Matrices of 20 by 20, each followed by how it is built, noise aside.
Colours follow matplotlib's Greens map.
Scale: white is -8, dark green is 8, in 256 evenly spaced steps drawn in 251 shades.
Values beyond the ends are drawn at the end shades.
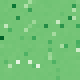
sparse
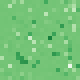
sparse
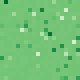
sparse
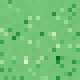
sparse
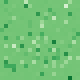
sparse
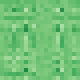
low rank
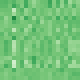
low rank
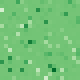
sparse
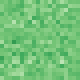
low rank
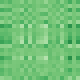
low rank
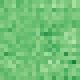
low rank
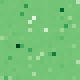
sparse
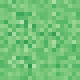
low rank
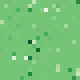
sparse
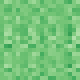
low rank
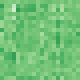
low rank
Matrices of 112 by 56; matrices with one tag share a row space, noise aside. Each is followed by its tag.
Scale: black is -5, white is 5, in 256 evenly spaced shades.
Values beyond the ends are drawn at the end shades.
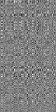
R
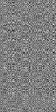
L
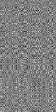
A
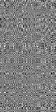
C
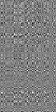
R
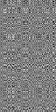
L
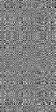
C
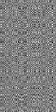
A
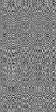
L
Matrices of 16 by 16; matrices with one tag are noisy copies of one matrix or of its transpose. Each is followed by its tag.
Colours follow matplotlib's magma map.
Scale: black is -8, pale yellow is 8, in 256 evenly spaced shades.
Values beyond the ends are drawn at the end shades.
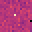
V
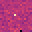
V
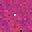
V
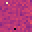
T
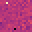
T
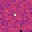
V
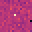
V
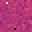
T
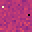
T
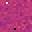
T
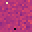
T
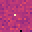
V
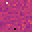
T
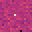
V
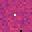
V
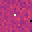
V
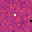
V
